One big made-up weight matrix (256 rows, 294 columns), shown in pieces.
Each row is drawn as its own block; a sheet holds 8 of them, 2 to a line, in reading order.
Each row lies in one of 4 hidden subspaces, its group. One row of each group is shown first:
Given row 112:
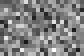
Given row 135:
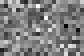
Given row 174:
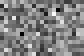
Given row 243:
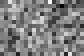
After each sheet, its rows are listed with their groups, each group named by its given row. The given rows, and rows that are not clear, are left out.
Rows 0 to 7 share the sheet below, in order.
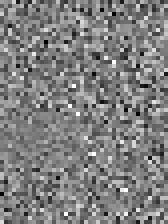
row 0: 174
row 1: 135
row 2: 135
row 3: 174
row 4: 174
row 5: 135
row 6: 135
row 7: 112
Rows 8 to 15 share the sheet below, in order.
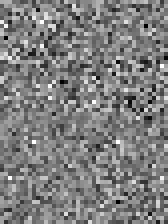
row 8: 112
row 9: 243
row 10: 135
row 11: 135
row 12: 243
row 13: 243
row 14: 135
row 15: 135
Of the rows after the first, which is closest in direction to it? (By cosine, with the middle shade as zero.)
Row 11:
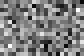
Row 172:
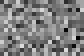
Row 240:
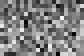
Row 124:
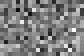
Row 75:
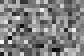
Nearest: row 240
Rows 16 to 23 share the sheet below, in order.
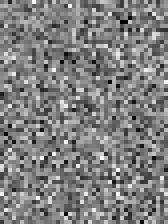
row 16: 135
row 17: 112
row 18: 174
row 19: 243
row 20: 112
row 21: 174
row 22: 135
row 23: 135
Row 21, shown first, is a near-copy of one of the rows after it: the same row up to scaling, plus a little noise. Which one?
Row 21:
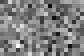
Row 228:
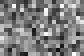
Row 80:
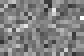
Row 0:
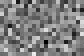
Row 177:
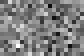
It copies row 177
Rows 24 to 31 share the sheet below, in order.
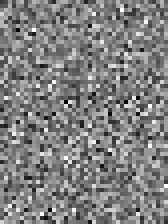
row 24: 243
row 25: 112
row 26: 135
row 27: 112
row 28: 135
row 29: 243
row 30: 112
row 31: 174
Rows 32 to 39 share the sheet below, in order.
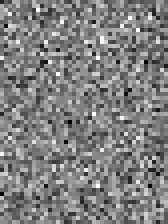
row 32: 112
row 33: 112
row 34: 174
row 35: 174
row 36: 112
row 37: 135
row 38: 135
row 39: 174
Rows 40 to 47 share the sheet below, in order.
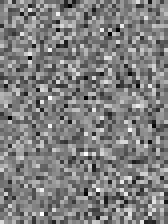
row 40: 243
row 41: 243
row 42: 174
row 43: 112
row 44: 112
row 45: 112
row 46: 112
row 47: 135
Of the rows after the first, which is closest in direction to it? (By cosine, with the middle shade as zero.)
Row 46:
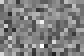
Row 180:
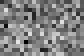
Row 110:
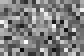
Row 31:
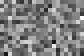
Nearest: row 110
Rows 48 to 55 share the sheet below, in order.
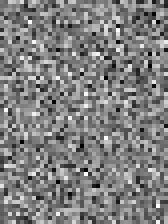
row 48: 243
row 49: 243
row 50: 174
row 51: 174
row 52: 135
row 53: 174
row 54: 243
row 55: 174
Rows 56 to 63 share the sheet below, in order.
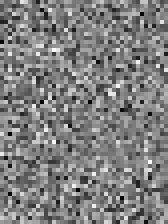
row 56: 112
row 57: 243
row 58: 112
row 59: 243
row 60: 112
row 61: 174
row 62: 174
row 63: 174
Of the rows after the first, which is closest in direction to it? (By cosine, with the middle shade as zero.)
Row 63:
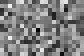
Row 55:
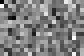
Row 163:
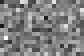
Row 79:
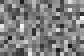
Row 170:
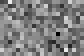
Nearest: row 55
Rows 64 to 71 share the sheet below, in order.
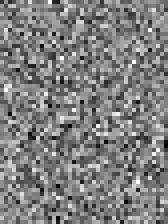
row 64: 174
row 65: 112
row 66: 243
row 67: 174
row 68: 243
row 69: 135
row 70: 174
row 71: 174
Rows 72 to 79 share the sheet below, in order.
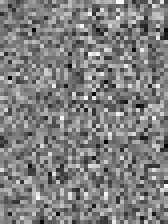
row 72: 243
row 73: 135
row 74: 112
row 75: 112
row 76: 174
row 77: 135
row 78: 243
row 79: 174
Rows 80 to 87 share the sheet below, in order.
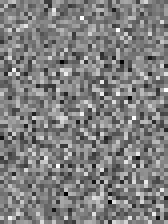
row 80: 174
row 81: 243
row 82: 243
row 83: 174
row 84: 135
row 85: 174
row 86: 174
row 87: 243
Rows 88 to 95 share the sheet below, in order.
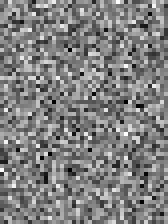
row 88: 135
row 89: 135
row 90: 174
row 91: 112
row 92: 174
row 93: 112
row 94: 174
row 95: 174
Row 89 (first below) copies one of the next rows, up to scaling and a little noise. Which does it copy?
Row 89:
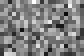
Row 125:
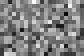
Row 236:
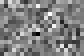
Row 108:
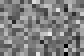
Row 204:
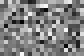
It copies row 125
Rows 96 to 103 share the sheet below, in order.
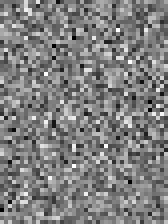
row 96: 135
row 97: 174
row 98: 135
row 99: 135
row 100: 174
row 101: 174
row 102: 112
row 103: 135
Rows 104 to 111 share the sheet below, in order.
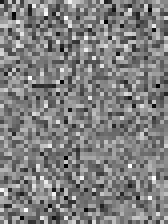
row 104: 174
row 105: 174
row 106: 243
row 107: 135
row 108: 135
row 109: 135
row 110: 112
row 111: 112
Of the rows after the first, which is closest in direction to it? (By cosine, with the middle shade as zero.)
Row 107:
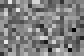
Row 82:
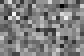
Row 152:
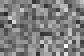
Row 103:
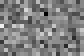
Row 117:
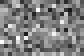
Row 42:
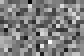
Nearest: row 103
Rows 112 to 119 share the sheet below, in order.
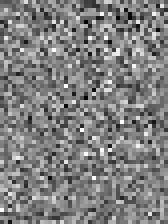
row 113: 112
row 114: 112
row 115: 112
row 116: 174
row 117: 112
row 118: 112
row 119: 135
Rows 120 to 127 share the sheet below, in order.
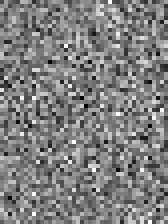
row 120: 135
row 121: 243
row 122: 243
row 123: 135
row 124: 135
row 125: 135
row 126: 243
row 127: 135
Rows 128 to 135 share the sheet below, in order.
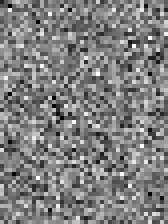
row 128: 112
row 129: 174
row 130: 112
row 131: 174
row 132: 243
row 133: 174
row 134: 243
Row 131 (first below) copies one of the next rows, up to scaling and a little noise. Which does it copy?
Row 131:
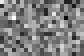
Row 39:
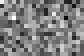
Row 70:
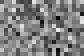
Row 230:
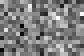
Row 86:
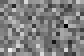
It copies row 39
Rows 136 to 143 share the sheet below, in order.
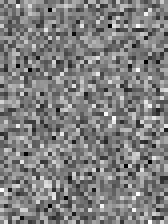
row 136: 243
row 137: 243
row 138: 135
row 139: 174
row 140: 112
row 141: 174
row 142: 112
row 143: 135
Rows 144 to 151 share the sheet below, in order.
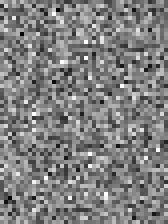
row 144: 174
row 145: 112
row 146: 243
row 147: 243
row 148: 135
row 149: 135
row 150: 243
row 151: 174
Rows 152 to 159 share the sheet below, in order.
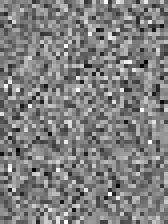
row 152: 135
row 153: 243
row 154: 174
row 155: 174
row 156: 112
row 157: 112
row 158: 135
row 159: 243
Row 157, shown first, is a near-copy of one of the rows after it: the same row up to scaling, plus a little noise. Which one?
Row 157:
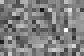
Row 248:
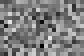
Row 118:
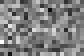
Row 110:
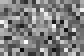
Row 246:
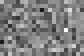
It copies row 246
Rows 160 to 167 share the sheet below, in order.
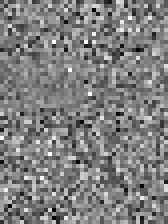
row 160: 174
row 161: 112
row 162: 112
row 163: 135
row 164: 135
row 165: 135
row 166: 112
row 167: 174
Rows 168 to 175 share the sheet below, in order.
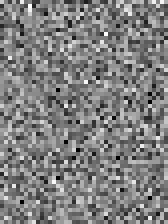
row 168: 174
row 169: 174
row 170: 174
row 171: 135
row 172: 112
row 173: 243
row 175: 112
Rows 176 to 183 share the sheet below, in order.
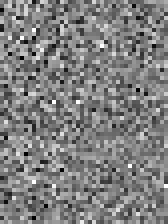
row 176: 174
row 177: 174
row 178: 174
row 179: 174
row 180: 112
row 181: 135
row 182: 243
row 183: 174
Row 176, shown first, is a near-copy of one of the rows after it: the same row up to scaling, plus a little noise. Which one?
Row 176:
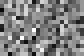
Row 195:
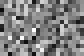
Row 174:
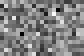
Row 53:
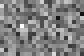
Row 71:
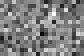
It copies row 195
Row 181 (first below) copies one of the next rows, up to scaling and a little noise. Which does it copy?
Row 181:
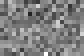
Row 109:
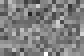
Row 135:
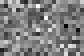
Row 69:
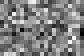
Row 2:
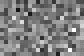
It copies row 109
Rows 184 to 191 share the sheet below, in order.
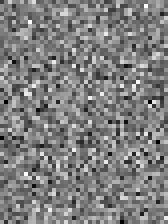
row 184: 243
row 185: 174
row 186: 243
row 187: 135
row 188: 135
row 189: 112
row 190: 135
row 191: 243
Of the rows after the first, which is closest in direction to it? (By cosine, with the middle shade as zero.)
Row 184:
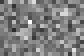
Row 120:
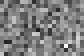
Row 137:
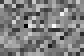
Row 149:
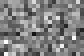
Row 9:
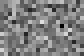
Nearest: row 137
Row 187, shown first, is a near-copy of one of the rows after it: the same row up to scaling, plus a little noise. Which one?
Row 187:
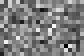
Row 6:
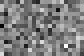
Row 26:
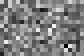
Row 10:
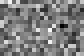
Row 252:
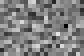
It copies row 26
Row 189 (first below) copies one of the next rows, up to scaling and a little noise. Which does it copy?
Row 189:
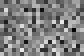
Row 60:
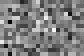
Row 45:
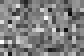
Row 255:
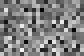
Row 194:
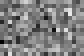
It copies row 255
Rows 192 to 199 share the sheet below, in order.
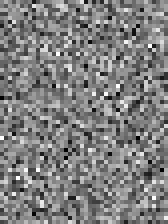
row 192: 135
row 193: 135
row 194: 112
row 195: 174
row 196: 135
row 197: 112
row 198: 135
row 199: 243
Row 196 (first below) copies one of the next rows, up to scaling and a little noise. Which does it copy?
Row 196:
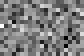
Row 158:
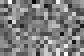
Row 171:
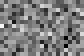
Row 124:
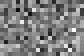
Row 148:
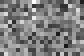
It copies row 171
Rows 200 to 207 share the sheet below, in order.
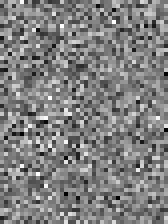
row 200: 174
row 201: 243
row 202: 135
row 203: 174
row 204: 135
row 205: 174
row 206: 135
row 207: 243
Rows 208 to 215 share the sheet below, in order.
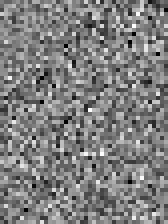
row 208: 135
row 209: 174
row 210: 112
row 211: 135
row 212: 174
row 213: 112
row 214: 112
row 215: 174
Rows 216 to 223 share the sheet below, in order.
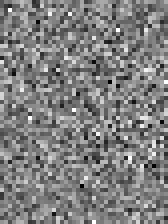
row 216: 112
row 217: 174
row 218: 174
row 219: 243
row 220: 174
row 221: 135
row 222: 174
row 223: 174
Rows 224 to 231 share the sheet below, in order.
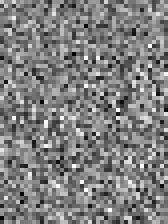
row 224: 174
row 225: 135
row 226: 112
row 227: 174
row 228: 174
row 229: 135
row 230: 174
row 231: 112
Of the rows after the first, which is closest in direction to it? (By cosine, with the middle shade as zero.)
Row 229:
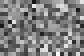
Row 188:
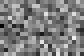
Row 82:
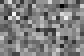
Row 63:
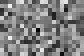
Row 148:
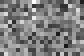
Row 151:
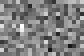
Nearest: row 188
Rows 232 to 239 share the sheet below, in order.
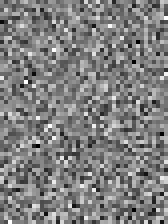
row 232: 112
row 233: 174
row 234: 243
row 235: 174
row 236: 135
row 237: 243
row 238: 174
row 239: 135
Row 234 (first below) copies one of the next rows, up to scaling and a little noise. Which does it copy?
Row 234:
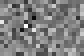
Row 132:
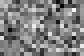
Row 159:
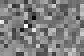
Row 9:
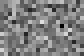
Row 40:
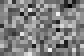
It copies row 159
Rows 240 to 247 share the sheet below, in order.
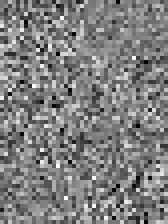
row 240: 135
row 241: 243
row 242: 112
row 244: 135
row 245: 174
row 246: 112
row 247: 174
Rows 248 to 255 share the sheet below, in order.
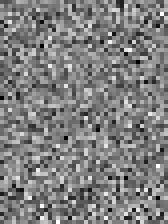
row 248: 112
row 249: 112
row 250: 112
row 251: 243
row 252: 135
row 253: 174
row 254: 135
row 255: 112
